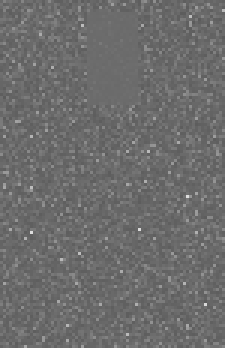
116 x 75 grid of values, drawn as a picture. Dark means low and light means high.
An odd patch, calmer than its surroundings, sits in the top middle. The values are skewed, with a long tail toward high values. There is no seam. The top middle is the calmest part.
